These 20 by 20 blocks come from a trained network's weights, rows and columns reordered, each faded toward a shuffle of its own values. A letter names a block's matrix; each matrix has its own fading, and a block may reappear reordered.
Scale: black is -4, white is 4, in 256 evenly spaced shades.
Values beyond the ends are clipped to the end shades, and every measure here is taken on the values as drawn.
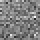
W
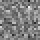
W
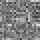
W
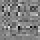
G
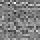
W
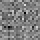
G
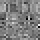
G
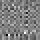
G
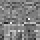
G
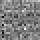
W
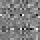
G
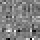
G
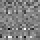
G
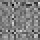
G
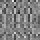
G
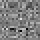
G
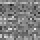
W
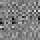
G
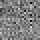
W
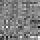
G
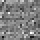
W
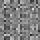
G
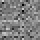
W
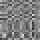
G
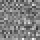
W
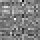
W
